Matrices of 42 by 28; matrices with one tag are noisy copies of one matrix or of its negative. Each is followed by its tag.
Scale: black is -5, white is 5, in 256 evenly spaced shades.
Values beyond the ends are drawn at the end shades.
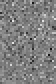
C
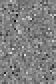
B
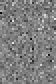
C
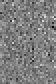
C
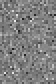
B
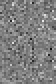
C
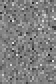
C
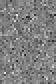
B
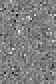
B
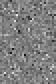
B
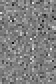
C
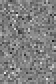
B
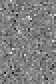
B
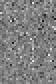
C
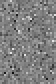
B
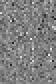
C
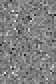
B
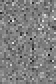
C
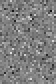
B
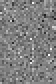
C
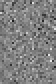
C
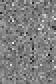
C
